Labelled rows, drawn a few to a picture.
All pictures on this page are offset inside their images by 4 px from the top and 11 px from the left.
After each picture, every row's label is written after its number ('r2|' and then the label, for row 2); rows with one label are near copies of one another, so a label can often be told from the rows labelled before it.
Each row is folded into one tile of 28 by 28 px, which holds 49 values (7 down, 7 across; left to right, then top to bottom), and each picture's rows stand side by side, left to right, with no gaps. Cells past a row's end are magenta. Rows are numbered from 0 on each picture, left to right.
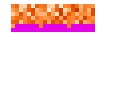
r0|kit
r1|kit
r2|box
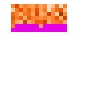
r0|box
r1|kit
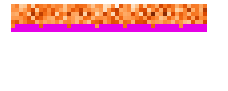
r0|kit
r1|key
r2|key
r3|kit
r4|kit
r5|key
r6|box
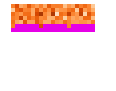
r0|box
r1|key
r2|key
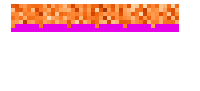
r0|box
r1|key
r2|box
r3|box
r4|kit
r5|kit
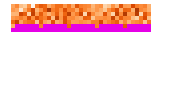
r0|kit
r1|box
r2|key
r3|kit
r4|key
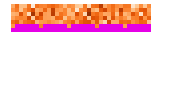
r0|kit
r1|key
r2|kit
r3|box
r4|kit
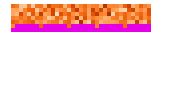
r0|kit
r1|key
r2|box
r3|key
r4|box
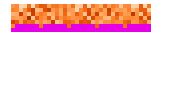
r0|kit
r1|box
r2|kit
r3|key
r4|kit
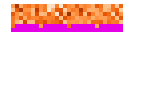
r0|box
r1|kit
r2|key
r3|kit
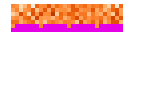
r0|kit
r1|key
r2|box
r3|kit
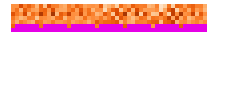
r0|key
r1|key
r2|key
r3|kit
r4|key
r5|kit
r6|key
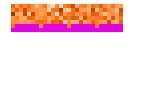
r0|key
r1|kit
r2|box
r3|box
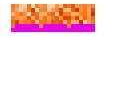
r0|kit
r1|kit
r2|box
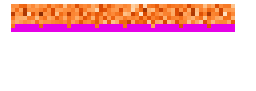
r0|key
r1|key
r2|key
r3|box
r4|kit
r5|box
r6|key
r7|key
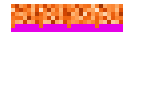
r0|box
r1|box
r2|key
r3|box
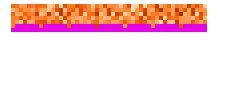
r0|box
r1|kit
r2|key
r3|key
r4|kit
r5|box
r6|key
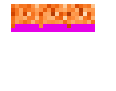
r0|key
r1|key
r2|key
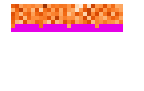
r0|box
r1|box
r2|kit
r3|key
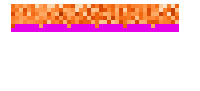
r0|key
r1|kit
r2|kit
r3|box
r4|box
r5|kit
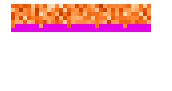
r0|box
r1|kit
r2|key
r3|box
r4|kit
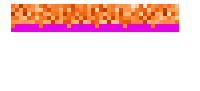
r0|key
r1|box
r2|box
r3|box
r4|kit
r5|key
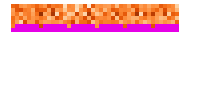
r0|box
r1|key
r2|kit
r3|kit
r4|key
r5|key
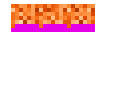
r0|box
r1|box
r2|box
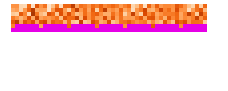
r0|kit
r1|kit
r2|box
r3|box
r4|kit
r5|box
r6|kit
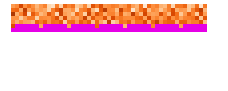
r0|key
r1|kit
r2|kit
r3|box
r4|kit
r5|kit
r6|kit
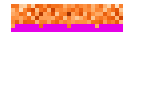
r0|kit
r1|key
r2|key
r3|kit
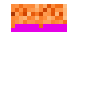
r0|key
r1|key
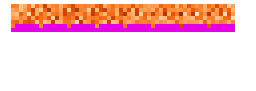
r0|kit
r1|box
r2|box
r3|box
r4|key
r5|key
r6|key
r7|key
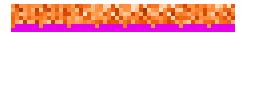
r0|box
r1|box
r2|key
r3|kit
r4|kit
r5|kit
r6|box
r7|kit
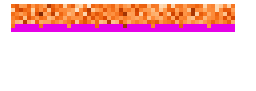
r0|box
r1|key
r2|kit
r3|box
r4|key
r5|kit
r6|key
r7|kit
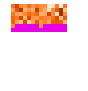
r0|box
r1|kit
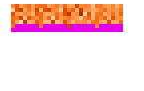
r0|box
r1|box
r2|key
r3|box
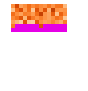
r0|box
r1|key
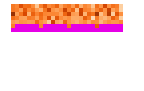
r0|key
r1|box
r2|key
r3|key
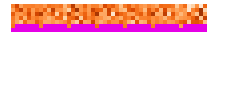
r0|box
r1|key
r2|box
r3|key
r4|box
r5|key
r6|kit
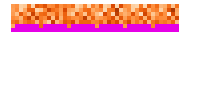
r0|kit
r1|box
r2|kit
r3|kit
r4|kit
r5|kit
